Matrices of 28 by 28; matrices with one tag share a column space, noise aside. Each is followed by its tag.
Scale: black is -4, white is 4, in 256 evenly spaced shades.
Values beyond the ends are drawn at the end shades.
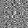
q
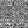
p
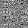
q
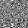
p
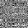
p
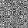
q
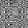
q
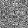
q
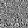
p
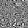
p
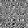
p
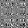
p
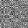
q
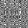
q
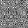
q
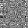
q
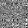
p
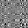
p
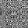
q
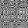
q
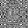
q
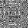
q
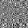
p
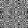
q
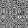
q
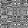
q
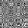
p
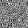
p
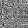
q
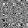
p
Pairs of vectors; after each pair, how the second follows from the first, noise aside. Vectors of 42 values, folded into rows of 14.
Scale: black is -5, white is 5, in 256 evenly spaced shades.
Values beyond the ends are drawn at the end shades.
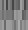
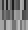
scaled up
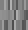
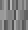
copied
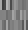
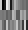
scaled up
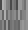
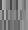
copied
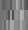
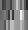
scaled up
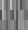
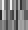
scaled up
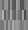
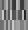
scaled up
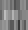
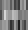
scaled up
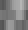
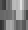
scaled up
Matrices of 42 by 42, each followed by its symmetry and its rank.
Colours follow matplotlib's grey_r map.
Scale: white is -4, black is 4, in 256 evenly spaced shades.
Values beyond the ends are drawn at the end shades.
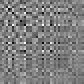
symmetric, rank three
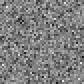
symmetric, full rank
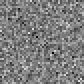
symmetric, full rank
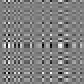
neither, rank one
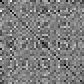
symmetric, rank five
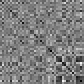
symmetric, rank five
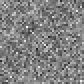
symmetric, full rank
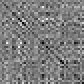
symmetric, rank five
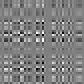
neither, rank one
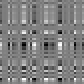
neither, rank one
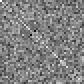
symmetric, full rank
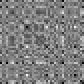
symmetric, rank three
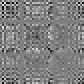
symmetric, rank three
